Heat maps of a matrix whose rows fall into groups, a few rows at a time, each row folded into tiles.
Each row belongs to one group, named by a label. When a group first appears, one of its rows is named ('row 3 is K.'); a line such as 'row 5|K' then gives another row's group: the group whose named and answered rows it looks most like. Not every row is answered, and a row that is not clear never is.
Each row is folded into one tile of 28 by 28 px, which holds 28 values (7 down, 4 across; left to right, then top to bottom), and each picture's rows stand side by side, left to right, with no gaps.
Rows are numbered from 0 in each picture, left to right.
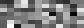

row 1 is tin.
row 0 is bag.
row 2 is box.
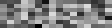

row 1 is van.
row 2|tin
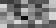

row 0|box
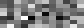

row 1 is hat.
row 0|bag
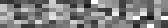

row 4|bag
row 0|box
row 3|tin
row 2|box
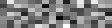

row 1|hat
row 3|tin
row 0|tin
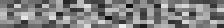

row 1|bag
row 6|tin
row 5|van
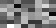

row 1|tin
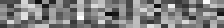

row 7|tin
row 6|box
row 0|bag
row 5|hat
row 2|van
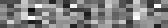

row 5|bag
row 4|van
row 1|tin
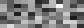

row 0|hat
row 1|van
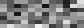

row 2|bag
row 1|hat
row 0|hat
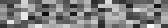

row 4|box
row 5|hat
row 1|hat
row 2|hat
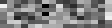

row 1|hat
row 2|box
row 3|van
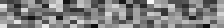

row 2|van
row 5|tin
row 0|box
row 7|van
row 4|hat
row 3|van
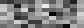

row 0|box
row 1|tin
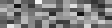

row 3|box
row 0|hat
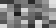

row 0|box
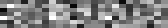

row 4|hat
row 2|box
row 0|tin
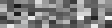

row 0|hat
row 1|tin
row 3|bag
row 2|van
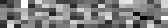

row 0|bag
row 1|tin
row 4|tin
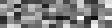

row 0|hat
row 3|bag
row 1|box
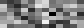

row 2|tin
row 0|box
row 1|tin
